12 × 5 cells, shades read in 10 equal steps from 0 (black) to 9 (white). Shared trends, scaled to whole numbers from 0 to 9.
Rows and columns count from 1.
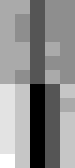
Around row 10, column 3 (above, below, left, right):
0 0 7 3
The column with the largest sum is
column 1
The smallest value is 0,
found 6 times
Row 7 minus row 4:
2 1 -3 -3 2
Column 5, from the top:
5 5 5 5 5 5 7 6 7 7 7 7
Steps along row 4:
same down up down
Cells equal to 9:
1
